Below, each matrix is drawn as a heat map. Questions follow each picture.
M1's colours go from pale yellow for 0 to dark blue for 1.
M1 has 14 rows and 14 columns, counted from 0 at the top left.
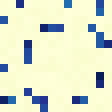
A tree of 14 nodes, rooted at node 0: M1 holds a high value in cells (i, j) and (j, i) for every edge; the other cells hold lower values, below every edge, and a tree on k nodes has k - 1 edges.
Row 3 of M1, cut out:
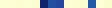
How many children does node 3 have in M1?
3
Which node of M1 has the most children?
12
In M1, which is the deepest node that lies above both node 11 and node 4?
12
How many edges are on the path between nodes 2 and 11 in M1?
5
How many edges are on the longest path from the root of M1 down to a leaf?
4
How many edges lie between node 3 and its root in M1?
3
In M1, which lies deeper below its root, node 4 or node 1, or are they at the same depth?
the same depth
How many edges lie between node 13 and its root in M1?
3
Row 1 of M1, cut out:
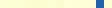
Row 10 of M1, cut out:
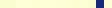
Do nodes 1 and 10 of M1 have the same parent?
yes
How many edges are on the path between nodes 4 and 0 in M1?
2
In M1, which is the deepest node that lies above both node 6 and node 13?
5
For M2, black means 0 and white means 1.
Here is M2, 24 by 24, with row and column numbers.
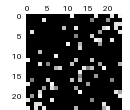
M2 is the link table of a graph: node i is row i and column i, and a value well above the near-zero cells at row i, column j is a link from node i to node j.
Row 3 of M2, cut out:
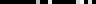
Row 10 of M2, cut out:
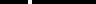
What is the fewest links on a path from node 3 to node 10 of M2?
4
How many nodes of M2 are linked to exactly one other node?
4
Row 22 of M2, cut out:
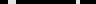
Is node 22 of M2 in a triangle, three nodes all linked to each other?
yes
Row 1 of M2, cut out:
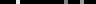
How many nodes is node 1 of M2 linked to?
3
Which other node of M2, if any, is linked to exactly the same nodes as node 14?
node 8
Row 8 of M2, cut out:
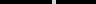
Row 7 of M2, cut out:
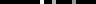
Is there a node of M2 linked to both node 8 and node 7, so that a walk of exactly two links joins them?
yes
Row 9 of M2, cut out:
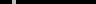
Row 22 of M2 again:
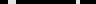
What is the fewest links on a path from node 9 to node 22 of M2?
2
